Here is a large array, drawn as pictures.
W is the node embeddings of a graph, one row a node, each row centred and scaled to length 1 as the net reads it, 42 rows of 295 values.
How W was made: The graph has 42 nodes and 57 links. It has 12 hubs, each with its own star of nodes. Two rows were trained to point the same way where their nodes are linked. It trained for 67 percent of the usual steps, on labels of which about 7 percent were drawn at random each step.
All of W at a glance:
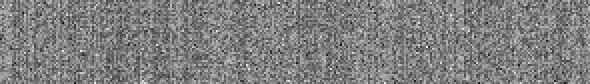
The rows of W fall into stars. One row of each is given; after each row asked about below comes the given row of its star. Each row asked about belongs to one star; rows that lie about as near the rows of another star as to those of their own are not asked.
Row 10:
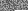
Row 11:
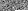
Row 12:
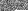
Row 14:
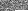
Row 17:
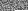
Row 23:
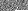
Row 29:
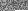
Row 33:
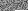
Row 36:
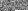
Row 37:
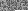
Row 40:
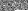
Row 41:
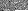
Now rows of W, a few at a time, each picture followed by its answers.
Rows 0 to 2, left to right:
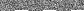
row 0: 17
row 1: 12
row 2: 37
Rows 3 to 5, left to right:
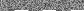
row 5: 36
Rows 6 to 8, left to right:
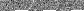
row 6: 29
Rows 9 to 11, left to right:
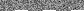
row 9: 40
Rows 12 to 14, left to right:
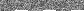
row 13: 29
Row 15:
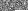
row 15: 41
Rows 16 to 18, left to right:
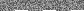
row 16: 23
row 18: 40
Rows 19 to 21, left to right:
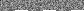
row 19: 41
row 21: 41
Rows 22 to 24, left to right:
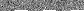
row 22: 10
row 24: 36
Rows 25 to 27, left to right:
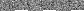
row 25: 17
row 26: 29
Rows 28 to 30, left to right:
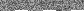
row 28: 11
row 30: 36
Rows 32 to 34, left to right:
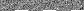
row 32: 10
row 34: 37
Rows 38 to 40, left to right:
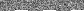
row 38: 37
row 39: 14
